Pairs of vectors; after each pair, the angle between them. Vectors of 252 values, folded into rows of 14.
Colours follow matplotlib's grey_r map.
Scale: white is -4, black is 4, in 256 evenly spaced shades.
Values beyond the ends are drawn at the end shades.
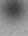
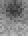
nearly parallel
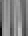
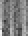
nearly opposite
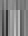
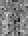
partly opposed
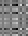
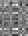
nearly opposite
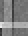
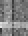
nearly parallel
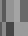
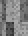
nearly parallel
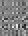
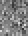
partly opposed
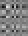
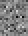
partly aligned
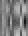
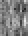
nearly opposite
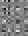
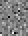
orthogonal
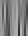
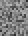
orthogonal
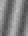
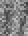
partly aligned
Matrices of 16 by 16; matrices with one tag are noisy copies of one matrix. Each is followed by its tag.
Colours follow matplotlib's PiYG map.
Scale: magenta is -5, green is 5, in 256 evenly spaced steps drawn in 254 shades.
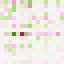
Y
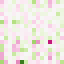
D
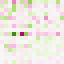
Y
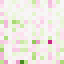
D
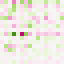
Y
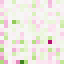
D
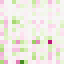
D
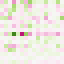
Y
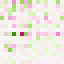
Y
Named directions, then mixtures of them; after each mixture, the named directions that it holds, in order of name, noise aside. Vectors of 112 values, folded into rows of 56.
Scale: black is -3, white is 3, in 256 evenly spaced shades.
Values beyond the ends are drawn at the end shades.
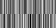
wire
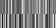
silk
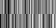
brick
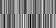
wire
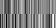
brick, silk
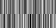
wire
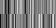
brick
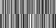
silk, wire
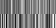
brick, silk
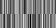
wire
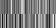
brick, silk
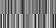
silk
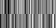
brick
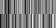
brick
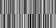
wire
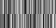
brick, wire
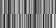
brick, wire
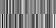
silk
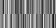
brick, wire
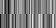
brick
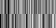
brick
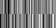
brick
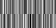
wire
